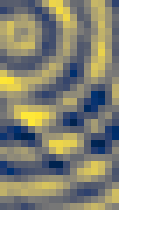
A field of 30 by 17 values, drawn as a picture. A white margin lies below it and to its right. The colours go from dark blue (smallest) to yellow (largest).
Ninth with the highest average: middle left. Average level on the scale: 50%. Mirror symmetry: none. Slope: none. Rings: centred on the top left.
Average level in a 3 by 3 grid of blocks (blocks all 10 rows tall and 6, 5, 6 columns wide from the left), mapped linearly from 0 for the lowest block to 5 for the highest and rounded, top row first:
344 | 520 | 233
